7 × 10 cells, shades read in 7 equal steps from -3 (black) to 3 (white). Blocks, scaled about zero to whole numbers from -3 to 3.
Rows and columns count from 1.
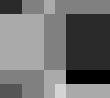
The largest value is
2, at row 7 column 6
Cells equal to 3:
0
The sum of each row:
-3 -4 -4 -4 -4 -10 5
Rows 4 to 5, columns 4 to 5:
1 0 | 1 0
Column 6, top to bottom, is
0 0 0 0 0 1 2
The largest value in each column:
1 1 1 1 1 2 1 1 1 1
